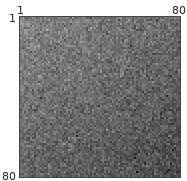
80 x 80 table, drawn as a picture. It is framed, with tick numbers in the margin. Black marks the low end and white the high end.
Histogram: bell-shaped. Stripes: none. Odd rows or columns: none. Slope: up to the top left. Mirror symmetry: none. Average level on the scale: 40%. Ninth with the highest average: top left.
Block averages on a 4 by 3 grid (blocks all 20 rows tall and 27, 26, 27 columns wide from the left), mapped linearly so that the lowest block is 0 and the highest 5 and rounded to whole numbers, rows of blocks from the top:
543
432
321
210
